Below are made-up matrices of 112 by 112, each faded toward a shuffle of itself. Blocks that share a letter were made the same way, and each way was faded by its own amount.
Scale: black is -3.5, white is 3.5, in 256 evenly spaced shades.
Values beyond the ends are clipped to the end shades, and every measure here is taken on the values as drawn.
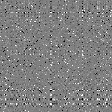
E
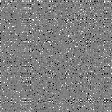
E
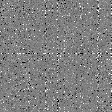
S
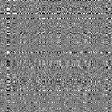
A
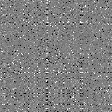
E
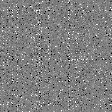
S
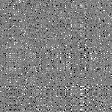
E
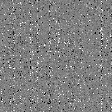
S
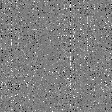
S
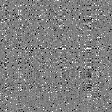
E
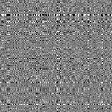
A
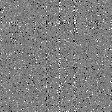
S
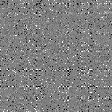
E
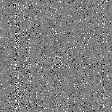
S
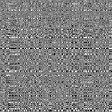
A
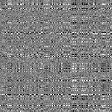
A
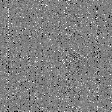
S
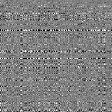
A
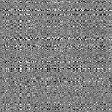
A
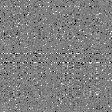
E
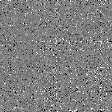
S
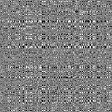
A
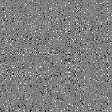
E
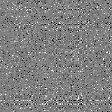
E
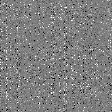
S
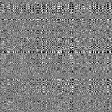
A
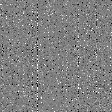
S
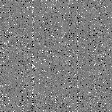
S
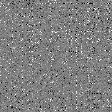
S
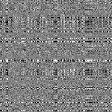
A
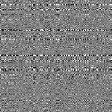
A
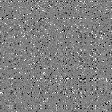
E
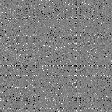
E
